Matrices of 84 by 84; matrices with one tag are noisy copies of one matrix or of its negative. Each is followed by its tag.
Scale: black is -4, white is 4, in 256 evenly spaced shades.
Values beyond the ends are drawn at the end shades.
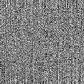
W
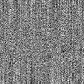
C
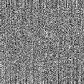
W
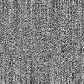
C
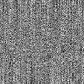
C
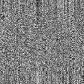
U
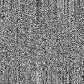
U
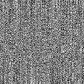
C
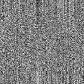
U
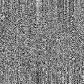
U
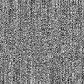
C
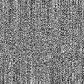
C
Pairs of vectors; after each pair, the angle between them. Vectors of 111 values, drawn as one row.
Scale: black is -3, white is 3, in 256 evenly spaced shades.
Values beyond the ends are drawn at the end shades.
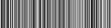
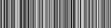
orthogonal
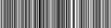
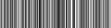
nearly parallel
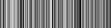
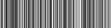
nearly opposite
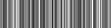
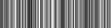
orthogonal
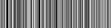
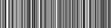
nearly opposite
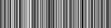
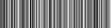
orthogonal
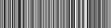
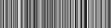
nearly opposite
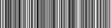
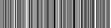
partly aligned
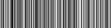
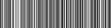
partly opposed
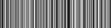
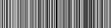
partly aligned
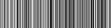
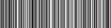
nearly opposite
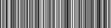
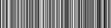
nearly parallel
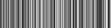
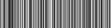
orthogonal
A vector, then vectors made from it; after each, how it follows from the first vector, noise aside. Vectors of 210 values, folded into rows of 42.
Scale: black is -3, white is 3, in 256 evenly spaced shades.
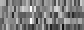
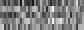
reversed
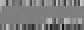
partly zeroed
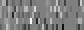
partly zeroed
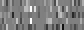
partly zeroed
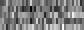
negated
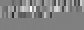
partly zeroed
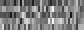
reversed
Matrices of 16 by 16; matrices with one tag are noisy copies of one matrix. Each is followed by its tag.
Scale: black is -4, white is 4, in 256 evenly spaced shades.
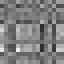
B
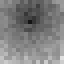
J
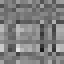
B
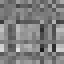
B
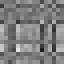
B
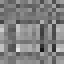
B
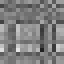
B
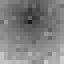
J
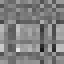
B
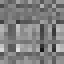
B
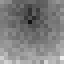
J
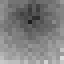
J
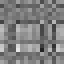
B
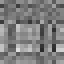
B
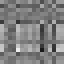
B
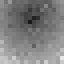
J
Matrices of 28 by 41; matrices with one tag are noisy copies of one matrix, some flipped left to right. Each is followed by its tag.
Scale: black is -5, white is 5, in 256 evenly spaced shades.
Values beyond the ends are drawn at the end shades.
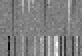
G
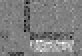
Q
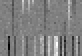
G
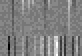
G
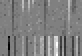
G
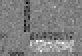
Q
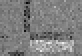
Q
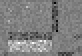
Q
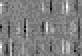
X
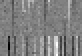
G
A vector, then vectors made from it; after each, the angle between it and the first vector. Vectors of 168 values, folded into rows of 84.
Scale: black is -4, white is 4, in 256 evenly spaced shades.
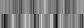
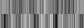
nearly parallel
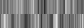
nearly opposite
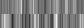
nearly opposite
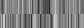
partly opposed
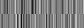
orthogonal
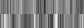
nearly opposite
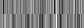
partly opposed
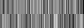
partly opposed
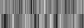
nearly parallel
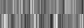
nearly opposite
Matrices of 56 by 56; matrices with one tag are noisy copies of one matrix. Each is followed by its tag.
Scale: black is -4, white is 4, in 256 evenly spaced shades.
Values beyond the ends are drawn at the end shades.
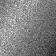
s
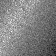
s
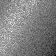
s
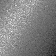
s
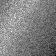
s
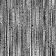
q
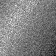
s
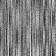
q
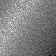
s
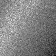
s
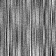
q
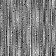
q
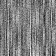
q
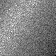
s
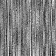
q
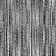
q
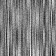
q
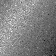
s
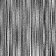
q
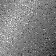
s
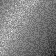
s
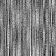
q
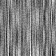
q
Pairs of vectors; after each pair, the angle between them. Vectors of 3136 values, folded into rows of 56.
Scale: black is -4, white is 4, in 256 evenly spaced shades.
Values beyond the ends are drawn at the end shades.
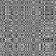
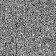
partly aligned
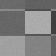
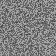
orthogonal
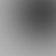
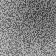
partly aligned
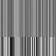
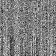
partly aligned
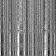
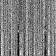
nearly opposite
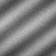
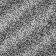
partly aligned
